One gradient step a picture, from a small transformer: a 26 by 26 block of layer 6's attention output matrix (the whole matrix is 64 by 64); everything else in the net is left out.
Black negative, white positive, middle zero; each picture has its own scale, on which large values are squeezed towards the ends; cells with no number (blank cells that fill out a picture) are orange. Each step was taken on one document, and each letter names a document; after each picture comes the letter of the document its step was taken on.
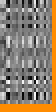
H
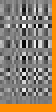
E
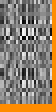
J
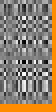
E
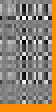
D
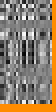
J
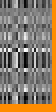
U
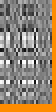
J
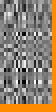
E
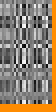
D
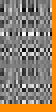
J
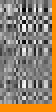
E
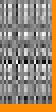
U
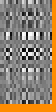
J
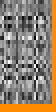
H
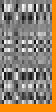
H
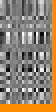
H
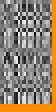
E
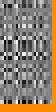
E
